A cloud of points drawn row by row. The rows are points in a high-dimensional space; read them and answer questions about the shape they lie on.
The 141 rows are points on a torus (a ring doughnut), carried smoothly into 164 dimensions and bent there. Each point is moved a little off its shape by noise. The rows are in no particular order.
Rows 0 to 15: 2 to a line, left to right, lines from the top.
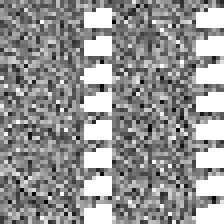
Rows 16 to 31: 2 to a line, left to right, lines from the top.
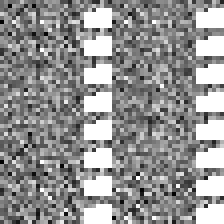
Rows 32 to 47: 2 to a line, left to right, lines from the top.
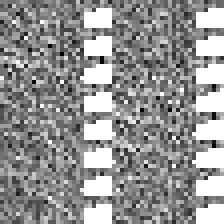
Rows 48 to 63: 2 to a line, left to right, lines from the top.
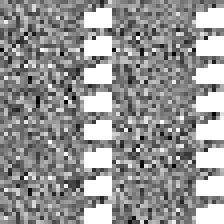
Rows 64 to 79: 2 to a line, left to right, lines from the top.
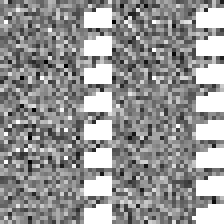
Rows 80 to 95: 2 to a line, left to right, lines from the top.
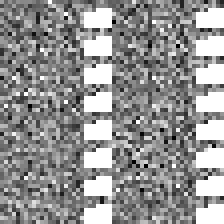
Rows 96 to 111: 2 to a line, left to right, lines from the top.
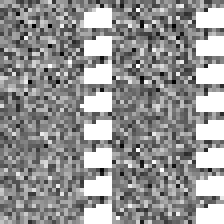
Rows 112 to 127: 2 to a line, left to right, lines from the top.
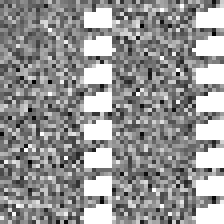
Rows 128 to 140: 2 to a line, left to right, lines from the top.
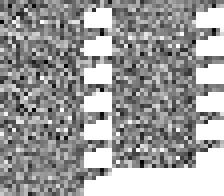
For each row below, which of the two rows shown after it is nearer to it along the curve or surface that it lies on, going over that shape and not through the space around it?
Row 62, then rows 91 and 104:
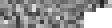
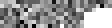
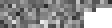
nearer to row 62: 91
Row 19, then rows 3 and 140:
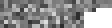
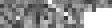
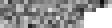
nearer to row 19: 140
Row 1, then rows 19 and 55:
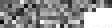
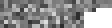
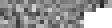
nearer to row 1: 19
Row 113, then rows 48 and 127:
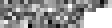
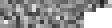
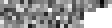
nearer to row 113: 127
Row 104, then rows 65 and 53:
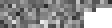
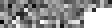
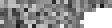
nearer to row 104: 65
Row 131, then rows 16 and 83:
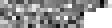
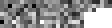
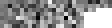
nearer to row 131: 83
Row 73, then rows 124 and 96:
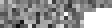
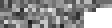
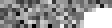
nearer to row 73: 96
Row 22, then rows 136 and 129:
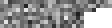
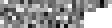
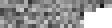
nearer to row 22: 129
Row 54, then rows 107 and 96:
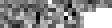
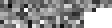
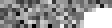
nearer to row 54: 96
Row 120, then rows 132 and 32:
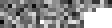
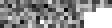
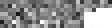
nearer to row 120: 132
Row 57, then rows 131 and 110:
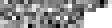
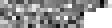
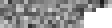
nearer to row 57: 131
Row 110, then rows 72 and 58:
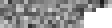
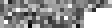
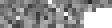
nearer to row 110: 72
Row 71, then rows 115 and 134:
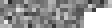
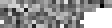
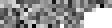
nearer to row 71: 115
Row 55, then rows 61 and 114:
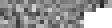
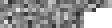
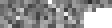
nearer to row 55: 61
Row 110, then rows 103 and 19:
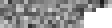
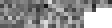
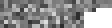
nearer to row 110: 19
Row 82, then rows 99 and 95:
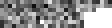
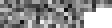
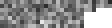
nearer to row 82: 99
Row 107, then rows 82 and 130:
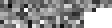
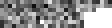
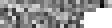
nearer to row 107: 82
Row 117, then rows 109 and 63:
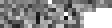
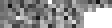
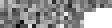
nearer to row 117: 63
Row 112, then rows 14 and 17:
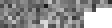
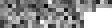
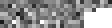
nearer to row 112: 17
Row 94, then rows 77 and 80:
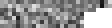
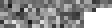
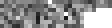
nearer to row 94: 80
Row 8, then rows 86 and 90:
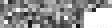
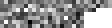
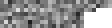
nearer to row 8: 86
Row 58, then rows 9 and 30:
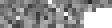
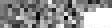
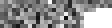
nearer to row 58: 30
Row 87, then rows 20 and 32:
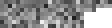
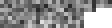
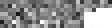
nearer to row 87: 32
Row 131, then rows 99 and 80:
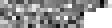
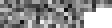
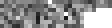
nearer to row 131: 80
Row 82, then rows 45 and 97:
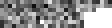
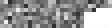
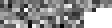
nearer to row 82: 97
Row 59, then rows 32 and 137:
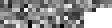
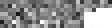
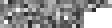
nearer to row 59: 32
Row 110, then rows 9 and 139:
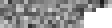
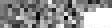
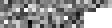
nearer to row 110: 139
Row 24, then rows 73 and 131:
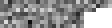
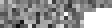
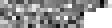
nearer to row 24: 131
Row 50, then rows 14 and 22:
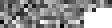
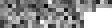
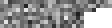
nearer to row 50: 14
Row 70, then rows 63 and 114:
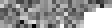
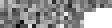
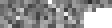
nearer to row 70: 114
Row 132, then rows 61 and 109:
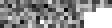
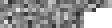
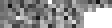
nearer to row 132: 109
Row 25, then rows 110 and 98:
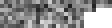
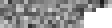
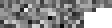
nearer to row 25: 98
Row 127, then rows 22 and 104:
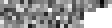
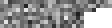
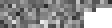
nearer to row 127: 22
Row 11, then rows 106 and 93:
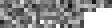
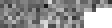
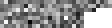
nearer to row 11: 106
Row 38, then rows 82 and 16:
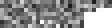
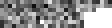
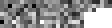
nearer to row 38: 82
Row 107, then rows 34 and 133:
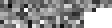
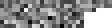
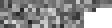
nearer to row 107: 133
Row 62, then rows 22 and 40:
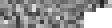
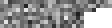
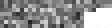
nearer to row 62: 22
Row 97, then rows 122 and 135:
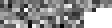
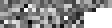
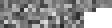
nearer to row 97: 122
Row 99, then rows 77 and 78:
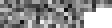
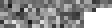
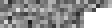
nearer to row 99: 77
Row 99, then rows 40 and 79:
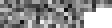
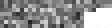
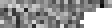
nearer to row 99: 40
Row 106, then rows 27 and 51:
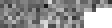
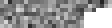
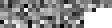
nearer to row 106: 51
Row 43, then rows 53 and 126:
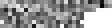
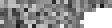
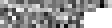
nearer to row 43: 126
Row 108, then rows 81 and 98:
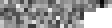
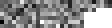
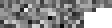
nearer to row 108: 98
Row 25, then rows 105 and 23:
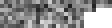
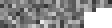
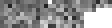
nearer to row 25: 105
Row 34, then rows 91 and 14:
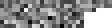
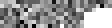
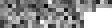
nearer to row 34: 14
